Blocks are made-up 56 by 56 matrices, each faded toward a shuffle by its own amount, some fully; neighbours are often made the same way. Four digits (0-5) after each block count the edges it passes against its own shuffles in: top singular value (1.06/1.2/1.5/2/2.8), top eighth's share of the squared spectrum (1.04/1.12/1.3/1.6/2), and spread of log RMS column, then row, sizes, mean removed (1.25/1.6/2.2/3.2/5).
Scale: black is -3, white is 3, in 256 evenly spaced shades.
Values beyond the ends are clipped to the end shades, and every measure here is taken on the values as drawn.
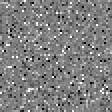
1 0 0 0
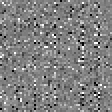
4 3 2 1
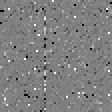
2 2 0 0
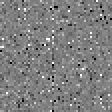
3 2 1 0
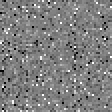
2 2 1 0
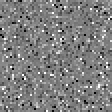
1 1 0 0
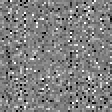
3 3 2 1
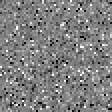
2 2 1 0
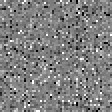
2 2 1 0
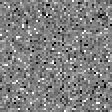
2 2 0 0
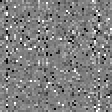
3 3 2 1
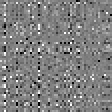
5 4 3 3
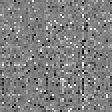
4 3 1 1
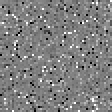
2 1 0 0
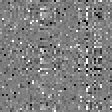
4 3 2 1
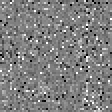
2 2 1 0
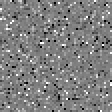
0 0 0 0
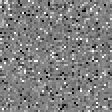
2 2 0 1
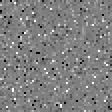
1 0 0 0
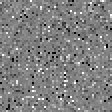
1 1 0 0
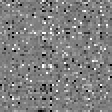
4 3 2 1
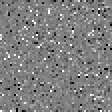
1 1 0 0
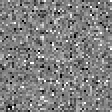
2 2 1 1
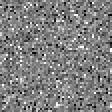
0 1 0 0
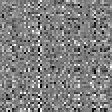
4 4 3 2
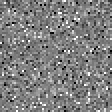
2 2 0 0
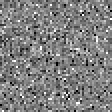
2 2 0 1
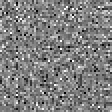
3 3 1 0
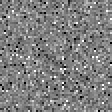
2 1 0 0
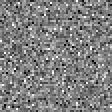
1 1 0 0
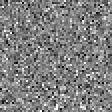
1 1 0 0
